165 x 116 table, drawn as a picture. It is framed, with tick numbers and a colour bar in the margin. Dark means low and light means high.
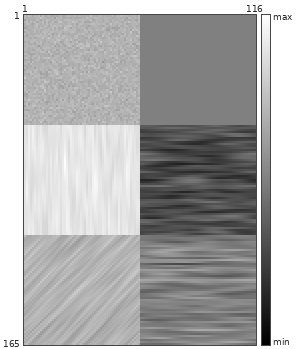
The table splits into 3 rows of 2 panels. Panel 1,1: high, fine-grained, faint in contrast. Panel 1,2: middling, flat. Panel 2,1: very high, streaked downward, faint in contrast. Panel 2,2: low, streaked across. Panel 3,1: high, slanting up to the right, faint in contrast. Panel 3,2: middling, streaked across.
